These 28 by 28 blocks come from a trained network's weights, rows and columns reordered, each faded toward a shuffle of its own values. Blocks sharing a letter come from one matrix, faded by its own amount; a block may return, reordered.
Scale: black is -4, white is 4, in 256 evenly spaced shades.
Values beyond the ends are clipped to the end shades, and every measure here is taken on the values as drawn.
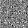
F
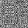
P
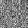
P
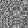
P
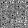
F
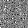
F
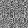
P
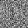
P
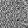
P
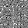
F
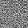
P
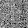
F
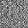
P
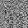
P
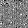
F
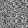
P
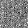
F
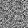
P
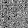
F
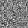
P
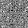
F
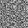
P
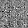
F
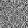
P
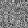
P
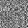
P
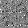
F
